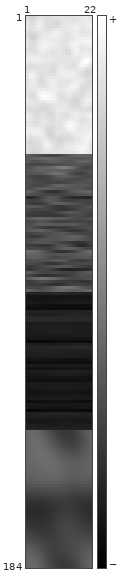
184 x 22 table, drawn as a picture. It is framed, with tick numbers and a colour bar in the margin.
The table splits into 4 rows of 1 panel. Panel 1,1: very high, blotchy, faint in contrast. Panel 2,1: low, streaked across. Panel 3,1: very low, streaked across, faint in contrast. Panel 4,1: low, smooth.
